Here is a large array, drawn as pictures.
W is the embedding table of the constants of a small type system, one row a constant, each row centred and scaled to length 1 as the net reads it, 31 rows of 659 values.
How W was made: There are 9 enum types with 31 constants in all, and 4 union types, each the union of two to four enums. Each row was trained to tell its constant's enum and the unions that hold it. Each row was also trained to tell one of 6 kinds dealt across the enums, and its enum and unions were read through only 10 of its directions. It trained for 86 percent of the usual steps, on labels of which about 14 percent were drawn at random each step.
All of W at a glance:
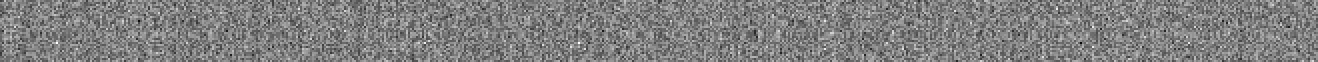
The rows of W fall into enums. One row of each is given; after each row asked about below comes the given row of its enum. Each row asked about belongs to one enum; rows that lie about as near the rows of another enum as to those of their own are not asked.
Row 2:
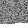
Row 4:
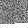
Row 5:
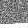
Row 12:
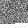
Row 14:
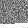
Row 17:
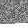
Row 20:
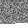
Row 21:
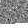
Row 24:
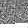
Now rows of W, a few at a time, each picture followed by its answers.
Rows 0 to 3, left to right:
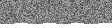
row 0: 17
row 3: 4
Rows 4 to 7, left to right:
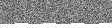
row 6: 4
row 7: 20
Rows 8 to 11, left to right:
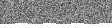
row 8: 2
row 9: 24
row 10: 24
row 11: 12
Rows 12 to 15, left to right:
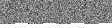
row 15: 5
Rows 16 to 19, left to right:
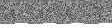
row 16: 17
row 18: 17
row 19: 24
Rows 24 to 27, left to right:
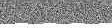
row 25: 20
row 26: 5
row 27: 5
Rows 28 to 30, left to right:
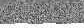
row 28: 4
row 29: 12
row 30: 20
